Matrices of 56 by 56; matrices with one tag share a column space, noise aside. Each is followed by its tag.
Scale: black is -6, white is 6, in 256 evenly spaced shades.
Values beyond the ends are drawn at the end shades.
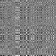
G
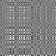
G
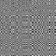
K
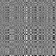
G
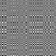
K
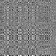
G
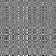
G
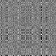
G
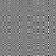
K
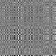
G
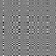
K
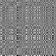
G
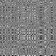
G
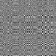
K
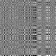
G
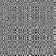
G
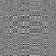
K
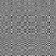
K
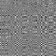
K
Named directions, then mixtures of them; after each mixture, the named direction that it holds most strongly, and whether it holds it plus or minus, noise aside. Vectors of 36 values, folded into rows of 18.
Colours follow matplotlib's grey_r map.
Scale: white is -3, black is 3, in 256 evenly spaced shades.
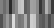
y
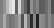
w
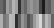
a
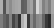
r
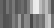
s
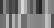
r, minus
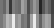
y, plus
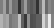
r, minus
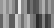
a, minus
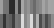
w, minus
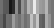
w, minus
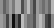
r, plus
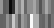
y, plus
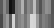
y, plus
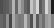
s, plus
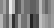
y, minus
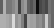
r, minus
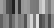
w, minus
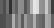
s, plus
